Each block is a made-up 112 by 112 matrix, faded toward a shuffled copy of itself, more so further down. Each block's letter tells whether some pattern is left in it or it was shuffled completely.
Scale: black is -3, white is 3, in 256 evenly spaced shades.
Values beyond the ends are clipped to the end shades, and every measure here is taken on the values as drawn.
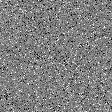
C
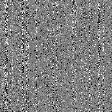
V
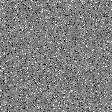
C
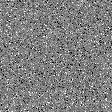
C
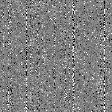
V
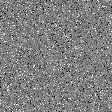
C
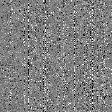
V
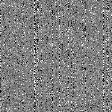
V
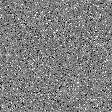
C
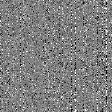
V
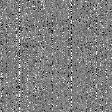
V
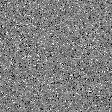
C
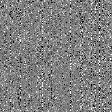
V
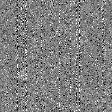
V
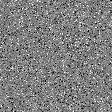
C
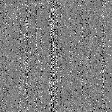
V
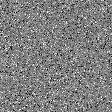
C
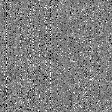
V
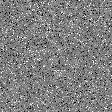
C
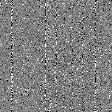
V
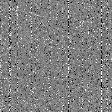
V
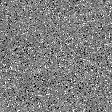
C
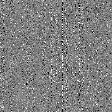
V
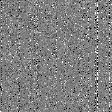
V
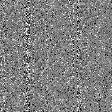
V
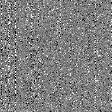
V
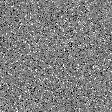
C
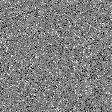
C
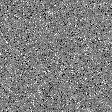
C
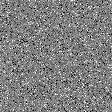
C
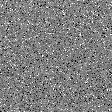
C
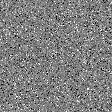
C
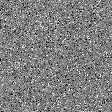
C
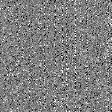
V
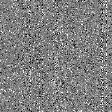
V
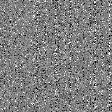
V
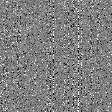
V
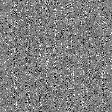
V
